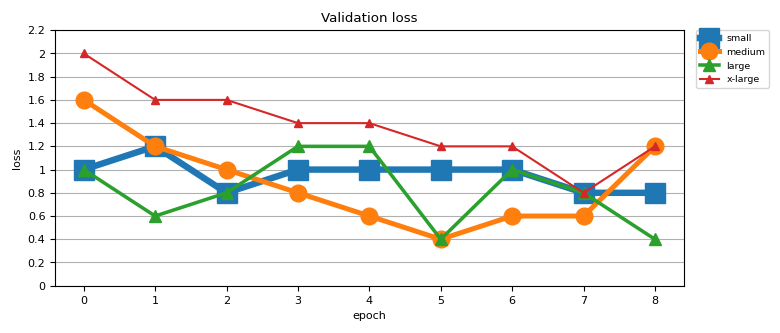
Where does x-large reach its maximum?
0
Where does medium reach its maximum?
0
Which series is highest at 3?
x-large
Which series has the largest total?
x-large
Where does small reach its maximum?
1
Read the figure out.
Title: Validation loss
x-axis: epoch, ticks 0 1 2 3 4 5 6 7 8
y-axis: loss, ticks 0 0.2 0.4 0.6 0.8 1 1.2 1.4 1.6 1.8 2 2.2
Legend: small, medium, large, x-large
Values:
small: 1 1.2 0.8 1 1 1 1 0.8 0.8
medium: 1.6 1.2 1 0.8 0.6 0.4 0.6 0.6 1.2
large: 1 0.6 0.8 1.2 1.2 0.4 1 0.8 0.4
x-large: 2 1.6 1.6 1.4 1.4 1.2 1.2 0.8 1.2
